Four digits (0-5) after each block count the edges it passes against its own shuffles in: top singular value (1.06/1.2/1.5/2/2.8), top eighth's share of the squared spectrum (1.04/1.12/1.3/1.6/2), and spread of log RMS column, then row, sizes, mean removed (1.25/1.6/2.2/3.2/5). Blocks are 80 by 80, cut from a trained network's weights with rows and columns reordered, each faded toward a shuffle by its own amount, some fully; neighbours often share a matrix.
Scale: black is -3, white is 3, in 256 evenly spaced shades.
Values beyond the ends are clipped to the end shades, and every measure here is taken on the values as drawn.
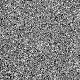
2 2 0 1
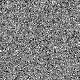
2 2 0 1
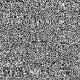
3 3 1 2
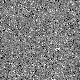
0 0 0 0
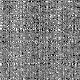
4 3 0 3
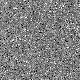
0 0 0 0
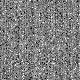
2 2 0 1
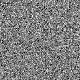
2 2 1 0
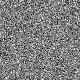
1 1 0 0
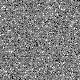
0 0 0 0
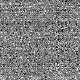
3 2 2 0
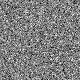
0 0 0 0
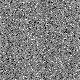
0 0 0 0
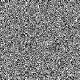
3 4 2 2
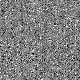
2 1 0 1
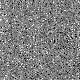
1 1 0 0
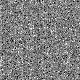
1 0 0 0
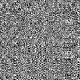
3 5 2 2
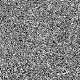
3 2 0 1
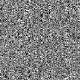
3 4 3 2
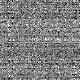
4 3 3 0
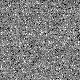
1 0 0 0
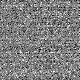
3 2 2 0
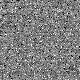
1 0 0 0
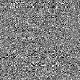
3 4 2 3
